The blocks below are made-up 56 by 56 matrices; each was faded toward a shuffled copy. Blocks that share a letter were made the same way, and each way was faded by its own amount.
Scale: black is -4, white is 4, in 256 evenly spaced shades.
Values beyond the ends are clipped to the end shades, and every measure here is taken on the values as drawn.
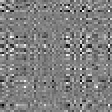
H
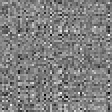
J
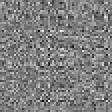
J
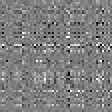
H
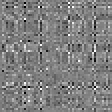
H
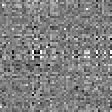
J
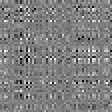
H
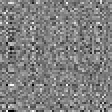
J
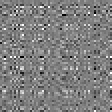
H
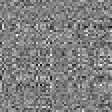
J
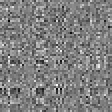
J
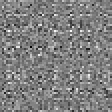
J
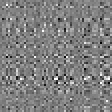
H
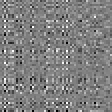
H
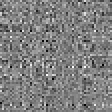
J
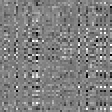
H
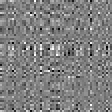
H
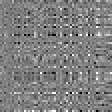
H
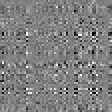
H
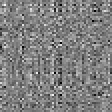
J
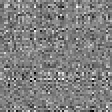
J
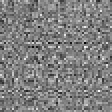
J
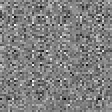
J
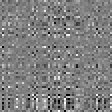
H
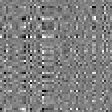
H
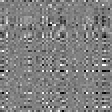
H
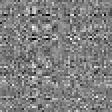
J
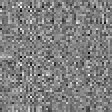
J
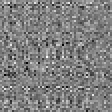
J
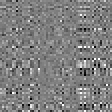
H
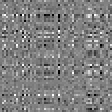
H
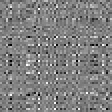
H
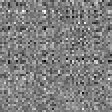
J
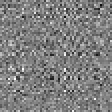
J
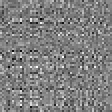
J
